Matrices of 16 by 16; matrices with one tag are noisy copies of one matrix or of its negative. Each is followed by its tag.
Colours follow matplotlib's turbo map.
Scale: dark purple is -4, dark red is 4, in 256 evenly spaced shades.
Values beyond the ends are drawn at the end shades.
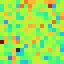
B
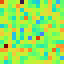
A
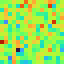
B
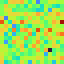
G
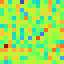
A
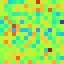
G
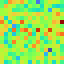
G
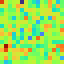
A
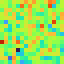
B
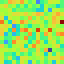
G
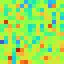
B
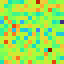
G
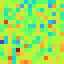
B
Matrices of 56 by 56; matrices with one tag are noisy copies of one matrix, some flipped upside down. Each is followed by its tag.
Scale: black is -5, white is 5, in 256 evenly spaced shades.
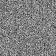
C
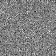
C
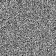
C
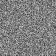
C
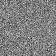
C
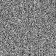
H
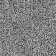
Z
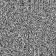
H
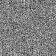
Z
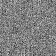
Z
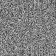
H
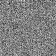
Z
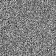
C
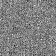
Z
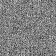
Z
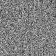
H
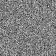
C
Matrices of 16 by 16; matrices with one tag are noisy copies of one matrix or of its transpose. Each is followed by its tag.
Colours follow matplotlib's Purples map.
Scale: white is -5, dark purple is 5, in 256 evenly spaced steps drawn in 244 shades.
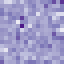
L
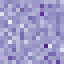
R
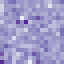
L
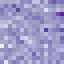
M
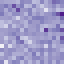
M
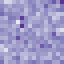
L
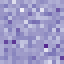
R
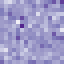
L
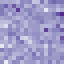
M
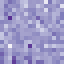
M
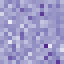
R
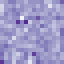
L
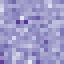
L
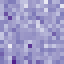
M
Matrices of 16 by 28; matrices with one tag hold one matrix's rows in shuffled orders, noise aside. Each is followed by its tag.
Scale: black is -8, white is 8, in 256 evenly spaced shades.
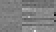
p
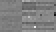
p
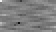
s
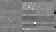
p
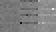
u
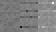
u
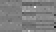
p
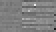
p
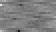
s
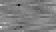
s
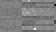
p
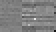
p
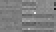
p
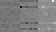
u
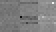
u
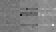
u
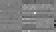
p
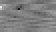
s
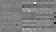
p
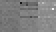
u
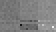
u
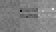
u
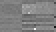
p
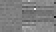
p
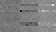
u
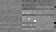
p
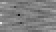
s
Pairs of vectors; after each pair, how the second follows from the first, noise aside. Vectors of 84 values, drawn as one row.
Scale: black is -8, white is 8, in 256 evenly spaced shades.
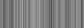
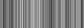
scaled up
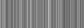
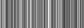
scaled up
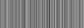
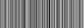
scaled up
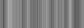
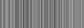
shuffled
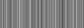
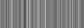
shuffled
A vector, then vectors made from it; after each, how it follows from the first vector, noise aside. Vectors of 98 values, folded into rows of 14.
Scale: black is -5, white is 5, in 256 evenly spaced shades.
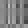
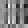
scaled up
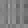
shrunk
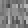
sign-scrambled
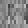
sign-scrambled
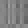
shrunk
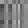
reversed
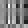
scaled up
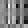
scaled up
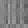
shrunk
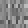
sign-scrambled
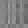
shrunk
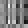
scaled up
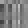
reversed
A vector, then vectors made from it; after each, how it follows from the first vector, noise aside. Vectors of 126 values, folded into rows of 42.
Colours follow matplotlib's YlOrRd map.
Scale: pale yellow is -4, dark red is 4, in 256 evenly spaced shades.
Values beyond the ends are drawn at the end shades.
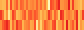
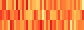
wrapped around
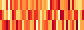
scaled up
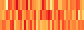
wrapped around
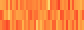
shrunk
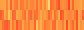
shrunk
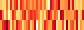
scaled up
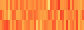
shrunk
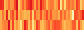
wrapped around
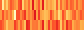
wrapped around
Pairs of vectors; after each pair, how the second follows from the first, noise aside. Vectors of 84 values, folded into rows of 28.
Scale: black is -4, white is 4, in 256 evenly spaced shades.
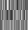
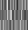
sign-scrambled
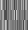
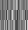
wrapped around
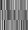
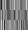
copied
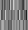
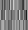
copied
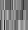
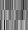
copied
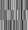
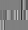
partly zeroed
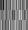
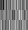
copied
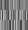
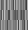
wrapped around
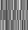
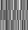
copied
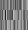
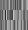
copied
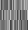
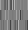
partly zeroed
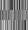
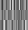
sign-scrambled
